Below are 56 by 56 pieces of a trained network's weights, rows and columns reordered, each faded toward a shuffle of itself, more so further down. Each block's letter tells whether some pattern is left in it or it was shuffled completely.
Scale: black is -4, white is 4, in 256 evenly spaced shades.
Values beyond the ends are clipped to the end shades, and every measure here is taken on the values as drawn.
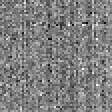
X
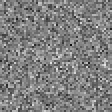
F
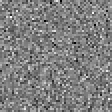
F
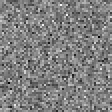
F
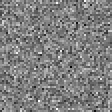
F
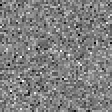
F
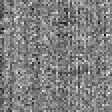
X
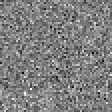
F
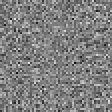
X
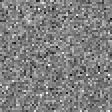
F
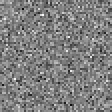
F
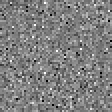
F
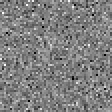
F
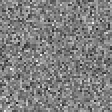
F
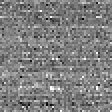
X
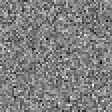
F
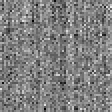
X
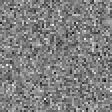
F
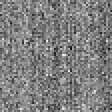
X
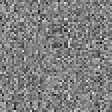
X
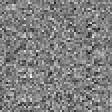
X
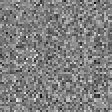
X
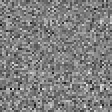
X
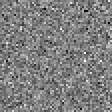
F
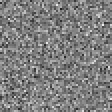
F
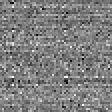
X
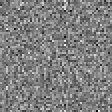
X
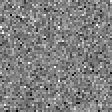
F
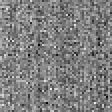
X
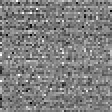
X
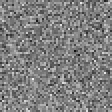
F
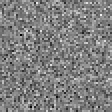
F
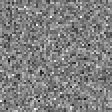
F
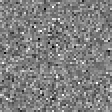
F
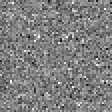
F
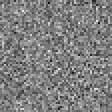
X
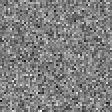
F
